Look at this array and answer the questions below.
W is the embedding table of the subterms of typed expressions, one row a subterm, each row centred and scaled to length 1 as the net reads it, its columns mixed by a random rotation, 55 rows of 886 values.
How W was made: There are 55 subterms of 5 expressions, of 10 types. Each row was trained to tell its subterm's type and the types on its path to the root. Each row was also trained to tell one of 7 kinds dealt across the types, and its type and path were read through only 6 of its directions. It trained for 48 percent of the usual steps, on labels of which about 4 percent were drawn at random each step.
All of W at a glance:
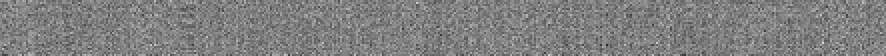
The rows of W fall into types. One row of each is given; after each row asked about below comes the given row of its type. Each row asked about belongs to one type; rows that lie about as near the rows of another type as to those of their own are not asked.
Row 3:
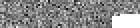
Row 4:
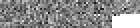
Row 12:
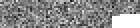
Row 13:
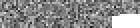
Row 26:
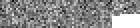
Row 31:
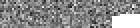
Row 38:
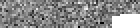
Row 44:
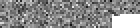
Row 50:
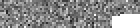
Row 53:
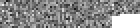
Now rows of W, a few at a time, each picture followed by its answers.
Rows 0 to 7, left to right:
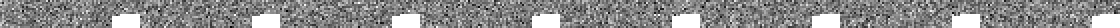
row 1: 31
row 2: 38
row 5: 53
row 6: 4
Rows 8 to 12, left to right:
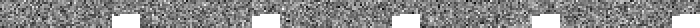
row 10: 3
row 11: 26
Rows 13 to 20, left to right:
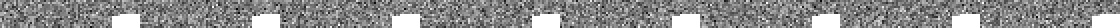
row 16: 4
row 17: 26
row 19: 50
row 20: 53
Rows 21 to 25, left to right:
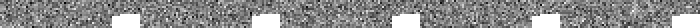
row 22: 50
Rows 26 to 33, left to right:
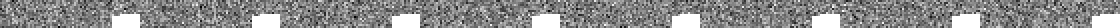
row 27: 44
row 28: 13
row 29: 50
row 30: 53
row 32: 12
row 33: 3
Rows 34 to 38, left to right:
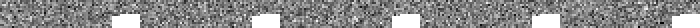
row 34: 31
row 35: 13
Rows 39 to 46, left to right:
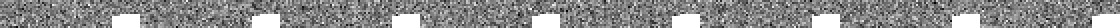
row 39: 44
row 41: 44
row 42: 31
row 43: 31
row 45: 4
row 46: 12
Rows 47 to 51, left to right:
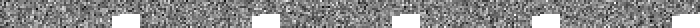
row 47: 53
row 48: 26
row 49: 26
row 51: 12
